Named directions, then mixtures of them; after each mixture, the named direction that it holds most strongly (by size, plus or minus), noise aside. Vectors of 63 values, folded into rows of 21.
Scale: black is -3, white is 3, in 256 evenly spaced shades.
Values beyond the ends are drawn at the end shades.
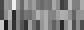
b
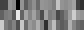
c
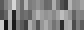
b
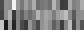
b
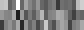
c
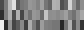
b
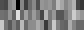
c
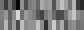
c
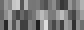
b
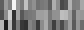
b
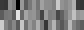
c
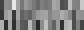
b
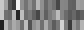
c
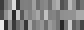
b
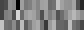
c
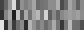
b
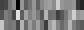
c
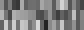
b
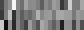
b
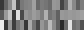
b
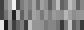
b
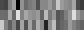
c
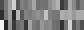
b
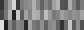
b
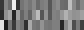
b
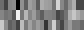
c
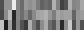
b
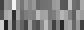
b
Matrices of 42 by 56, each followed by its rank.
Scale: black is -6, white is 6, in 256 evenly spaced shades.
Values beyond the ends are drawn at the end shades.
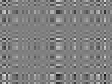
one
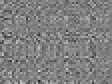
five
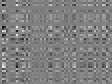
two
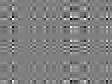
one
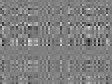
two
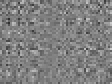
five
